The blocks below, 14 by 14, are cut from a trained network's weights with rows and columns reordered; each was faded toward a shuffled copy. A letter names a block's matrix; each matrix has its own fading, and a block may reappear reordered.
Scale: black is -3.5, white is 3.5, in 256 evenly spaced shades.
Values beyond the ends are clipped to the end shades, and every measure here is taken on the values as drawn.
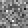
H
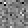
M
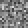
H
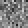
H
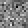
H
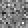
M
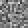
H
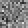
H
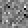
M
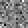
M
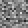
H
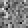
H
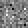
M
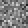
M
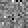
M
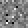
M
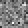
M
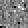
M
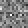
M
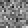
H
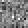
M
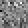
M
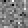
M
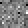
M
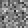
H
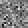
H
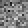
H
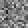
M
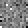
M
